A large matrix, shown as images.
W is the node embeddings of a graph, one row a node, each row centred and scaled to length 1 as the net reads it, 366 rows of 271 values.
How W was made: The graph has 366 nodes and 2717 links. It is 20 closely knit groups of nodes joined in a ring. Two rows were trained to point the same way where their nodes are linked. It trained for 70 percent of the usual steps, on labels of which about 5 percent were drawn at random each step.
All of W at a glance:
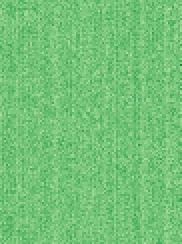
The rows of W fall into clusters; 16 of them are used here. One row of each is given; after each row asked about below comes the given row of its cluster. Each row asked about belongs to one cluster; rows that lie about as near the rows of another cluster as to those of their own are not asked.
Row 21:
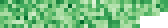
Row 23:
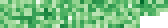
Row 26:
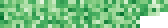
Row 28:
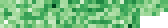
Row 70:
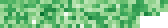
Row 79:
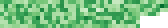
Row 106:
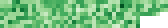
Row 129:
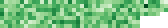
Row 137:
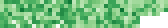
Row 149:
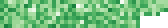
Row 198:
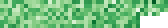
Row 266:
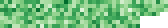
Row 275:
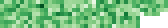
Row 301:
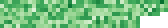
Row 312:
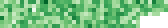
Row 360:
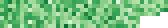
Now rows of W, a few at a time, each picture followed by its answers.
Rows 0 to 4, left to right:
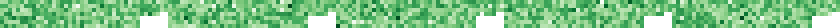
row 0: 23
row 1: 79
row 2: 301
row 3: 301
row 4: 360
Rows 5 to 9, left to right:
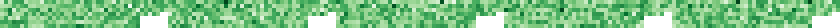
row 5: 198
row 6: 21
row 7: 70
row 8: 70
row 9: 79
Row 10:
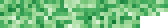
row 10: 275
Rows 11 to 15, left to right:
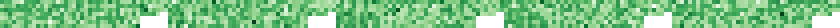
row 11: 266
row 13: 360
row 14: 360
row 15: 275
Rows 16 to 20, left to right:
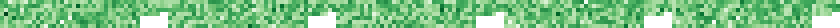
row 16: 149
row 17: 106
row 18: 106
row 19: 28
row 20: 28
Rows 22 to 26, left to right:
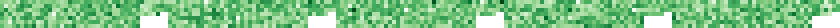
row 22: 28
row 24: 129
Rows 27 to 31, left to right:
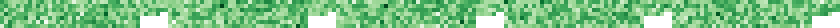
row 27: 149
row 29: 28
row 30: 79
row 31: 106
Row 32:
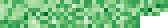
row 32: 198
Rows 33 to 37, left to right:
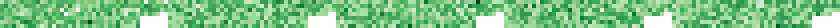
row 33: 23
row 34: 312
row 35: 23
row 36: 79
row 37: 312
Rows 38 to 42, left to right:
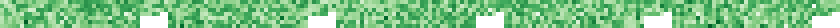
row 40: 198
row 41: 21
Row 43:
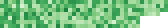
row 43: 360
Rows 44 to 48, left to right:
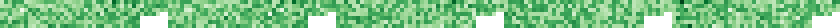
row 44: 198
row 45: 198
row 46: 23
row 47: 137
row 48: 70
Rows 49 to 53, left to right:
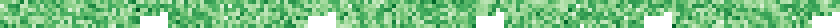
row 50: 360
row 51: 28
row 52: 198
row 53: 70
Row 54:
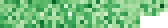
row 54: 137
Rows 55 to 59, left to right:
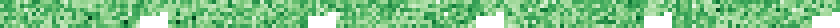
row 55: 70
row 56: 198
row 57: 70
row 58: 28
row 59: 360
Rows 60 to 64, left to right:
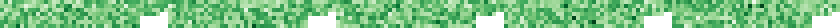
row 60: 198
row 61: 70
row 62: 79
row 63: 26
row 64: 137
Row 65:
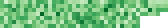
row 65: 149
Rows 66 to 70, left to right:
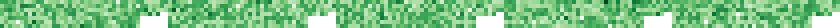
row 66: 70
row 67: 266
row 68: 149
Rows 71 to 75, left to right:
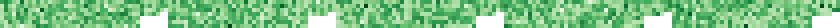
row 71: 79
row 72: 137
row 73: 79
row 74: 21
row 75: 360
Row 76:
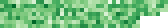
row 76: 70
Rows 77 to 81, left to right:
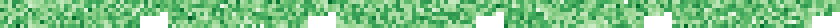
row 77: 198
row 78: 70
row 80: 360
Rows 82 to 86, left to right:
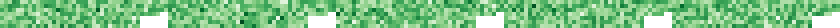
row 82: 106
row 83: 21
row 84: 26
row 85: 301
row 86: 106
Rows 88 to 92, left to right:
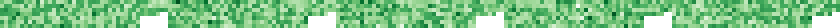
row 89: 137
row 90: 70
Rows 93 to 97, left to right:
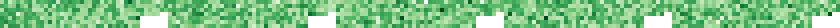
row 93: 360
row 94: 266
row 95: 23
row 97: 26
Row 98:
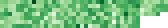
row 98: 28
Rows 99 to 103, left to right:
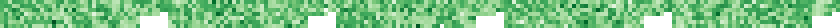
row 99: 21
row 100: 129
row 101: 360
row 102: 21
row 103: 28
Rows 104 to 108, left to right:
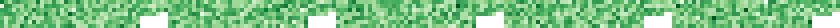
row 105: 275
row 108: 275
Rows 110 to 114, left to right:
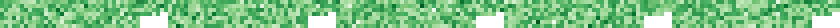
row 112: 129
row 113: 312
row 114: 275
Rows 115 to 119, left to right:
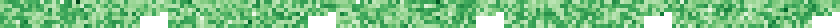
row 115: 137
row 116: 198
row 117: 28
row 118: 26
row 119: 70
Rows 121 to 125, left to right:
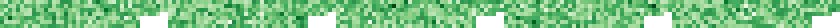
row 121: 23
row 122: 198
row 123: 301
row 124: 23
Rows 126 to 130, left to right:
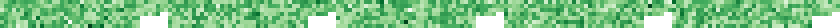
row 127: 301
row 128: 312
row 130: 266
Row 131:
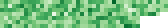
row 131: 266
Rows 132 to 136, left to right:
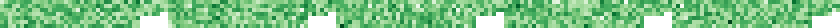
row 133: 70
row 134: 149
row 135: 275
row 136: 106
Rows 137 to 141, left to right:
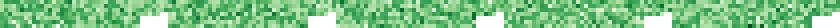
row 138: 266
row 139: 79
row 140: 129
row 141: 198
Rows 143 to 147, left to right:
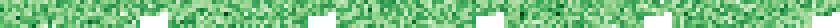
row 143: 23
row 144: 198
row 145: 106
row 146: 129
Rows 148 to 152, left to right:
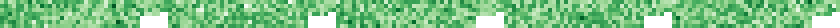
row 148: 360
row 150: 360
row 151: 149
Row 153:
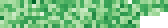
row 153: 312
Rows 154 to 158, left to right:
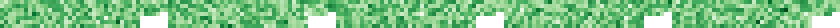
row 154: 106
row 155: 21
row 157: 198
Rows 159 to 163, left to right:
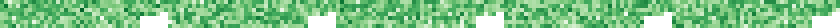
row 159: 129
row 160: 79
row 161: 266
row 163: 23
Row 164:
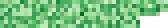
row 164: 23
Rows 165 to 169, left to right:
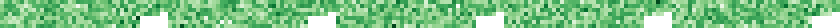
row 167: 23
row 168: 312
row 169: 26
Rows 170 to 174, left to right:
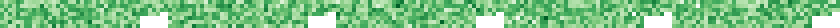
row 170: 26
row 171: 106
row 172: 26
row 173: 275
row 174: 275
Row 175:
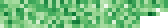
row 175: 129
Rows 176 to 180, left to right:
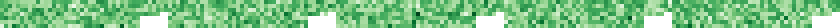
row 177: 106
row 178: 79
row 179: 28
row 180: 21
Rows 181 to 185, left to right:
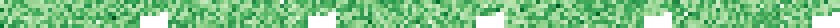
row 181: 198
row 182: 198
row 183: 106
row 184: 28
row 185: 149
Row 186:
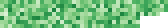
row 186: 312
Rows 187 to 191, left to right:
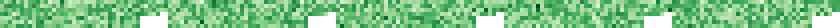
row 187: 275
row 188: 106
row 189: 149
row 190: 106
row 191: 21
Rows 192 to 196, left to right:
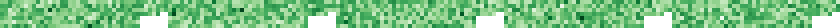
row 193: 275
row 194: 360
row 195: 149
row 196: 26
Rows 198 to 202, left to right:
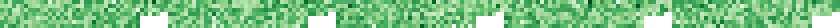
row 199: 275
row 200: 137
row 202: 21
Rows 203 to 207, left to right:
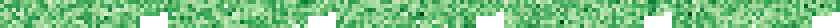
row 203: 301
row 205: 198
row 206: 312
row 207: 360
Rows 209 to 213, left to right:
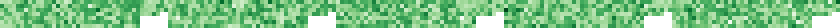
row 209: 28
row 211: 137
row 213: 129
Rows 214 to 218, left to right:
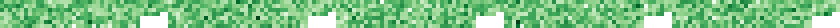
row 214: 301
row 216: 312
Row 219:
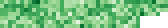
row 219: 275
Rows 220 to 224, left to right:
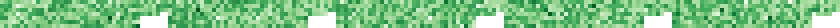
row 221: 360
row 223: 137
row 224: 137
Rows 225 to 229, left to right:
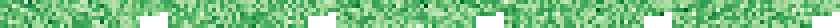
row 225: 21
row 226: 149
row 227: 301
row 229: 266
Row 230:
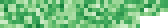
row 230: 79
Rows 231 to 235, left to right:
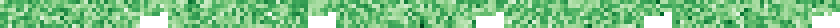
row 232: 28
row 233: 21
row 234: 275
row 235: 21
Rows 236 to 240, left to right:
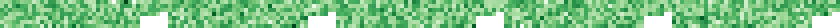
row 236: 106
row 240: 23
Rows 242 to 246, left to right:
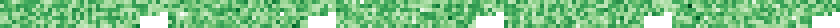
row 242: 266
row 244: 70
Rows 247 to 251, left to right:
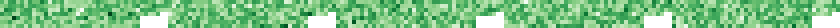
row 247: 275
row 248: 26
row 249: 106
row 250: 79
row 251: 28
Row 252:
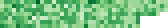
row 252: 137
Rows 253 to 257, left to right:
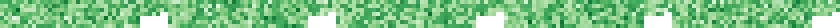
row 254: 312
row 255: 312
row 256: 28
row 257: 129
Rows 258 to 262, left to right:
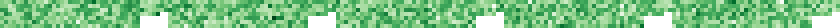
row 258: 28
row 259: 301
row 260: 26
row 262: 266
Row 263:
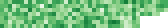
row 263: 21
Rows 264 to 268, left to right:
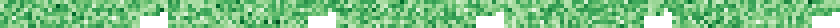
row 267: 28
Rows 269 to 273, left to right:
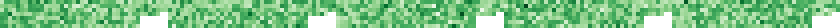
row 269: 137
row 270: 198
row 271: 28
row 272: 137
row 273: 28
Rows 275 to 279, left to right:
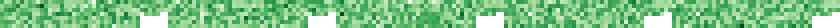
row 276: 275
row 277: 149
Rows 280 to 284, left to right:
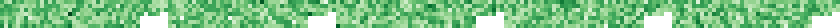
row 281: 129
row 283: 312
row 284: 70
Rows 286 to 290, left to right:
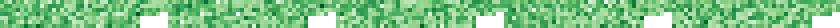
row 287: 275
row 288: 275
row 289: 360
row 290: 301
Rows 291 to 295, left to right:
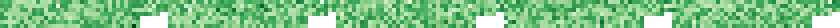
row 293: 26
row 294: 301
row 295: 198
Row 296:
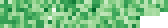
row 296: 360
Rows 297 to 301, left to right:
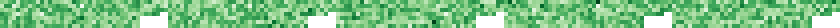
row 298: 26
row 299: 70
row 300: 301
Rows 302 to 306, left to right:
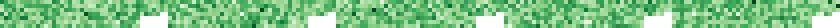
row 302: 70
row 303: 21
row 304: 26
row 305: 312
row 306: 266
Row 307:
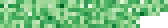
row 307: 26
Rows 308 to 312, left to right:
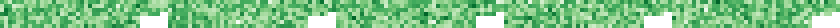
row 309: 360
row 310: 301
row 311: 23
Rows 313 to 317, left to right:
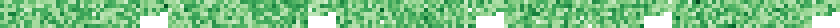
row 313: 26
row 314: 28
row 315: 149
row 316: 266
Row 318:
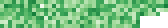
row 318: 275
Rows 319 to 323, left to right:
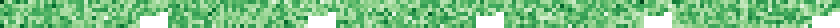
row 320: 360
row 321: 198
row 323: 79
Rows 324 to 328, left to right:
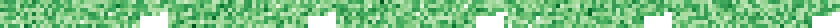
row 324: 70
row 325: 266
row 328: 106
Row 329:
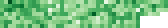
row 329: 275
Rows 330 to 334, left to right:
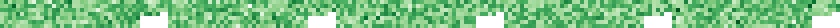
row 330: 70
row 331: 129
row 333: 26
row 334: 28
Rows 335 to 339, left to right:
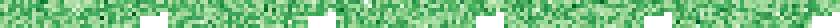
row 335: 275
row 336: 106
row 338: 301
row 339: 70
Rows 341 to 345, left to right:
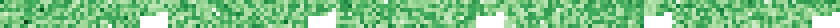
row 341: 266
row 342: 106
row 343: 70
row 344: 28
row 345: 301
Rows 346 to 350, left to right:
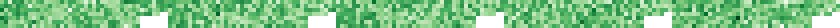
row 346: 21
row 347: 360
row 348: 360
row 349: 149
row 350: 266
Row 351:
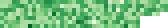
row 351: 106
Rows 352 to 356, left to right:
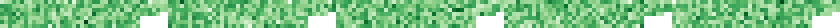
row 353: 360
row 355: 106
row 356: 312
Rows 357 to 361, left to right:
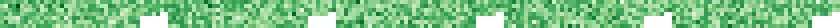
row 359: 198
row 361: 23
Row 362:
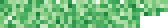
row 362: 149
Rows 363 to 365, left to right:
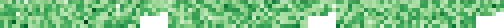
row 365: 198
